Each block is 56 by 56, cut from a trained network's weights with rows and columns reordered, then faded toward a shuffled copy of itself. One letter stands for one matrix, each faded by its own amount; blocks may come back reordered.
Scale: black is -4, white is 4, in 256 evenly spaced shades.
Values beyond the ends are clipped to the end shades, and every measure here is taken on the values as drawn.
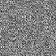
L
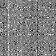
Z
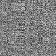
L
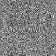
L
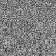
L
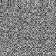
L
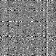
Z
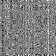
Z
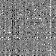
Z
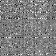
Z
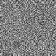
L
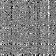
Z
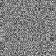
L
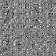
Z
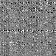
Z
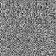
L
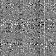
Z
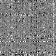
Z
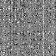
Z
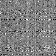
Z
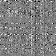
Z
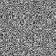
L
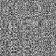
L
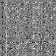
Z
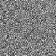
L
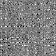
Z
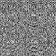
L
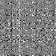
Z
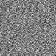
L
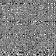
Z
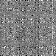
Z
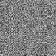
L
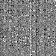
Z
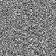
L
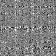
Z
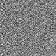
L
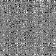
Z
